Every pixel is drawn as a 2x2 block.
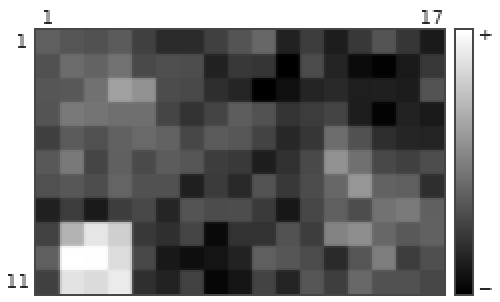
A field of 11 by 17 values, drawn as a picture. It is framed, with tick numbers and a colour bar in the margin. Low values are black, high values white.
Odd patch: higher, in the bottom left. Stripes: none. Roughest part: bottom left. Histogram: skewed, a long tail of high values. Ninth with the highest average: bottom left. Average level on the scale: 30%.
